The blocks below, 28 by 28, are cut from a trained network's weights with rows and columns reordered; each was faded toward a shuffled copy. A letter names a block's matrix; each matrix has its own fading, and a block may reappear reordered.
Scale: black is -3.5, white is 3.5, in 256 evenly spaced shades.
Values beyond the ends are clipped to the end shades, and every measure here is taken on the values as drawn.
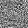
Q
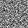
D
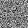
D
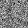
D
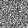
D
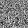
D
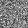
D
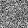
D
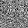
Q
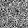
D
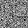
Q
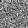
Q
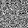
Q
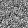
D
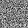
D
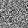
Q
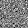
Q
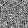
D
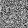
D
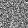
D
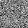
D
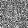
D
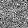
D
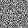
Q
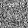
Q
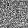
D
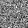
D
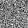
D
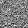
Q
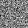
D
